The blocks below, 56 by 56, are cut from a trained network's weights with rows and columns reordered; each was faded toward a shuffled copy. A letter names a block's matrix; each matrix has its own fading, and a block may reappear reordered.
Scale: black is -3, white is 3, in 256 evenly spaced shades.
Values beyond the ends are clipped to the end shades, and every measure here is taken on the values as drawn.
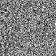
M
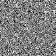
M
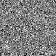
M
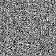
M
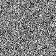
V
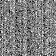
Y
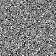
V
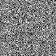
M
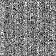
Y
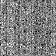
Y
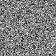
M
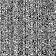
Y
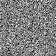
V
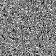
V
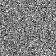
M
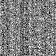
Y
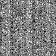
Y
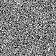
V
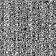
Y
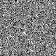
V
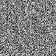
M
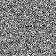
M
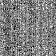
Y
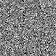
V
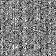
Y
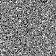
V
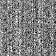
Y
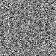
M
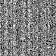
Y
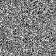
M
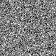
V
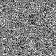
V
